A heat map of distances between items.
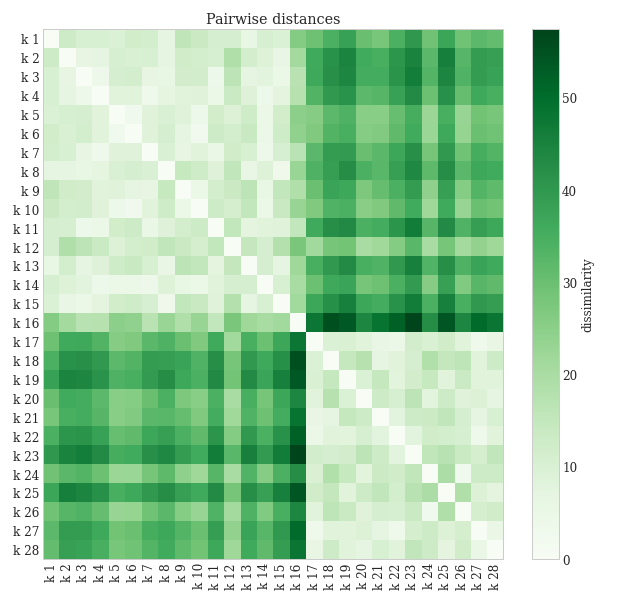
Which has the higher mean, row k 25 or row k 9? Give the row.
k 25
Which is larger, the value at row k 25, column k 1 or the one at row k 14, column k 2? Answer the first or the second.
the first
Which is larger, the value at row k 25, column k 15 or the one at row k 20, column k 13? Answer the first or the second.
the first
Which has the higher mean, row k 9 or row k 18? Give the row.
k 18
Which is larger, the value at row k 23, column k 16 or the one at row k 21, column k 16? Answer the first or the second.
the first
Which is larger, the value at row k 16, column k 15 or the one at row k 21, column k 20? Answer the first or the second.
the first
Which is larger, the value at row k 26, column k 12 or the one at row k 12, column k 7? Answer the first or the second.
the first
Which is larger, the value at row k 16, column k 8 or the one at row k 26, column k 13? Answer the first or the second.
the second
